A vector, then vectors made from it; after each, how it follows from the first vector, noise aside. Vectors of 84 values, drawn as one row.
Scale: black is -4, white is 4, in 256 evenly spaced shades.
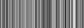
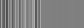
partly zeroed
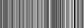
sign-scrambled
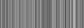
shrunk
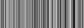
sign-scrambled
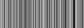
sign-scrambled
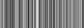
wrapped around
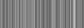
shrunk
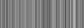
shrunk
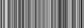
wrapped around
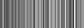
sign-scrambled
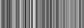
wrapped around
